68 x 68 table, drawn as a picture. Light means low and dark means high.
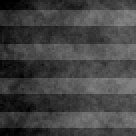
Slope: up to the left. Ninth with the lowest average: middle right. Stripes: horizontal, repeating 4 times.
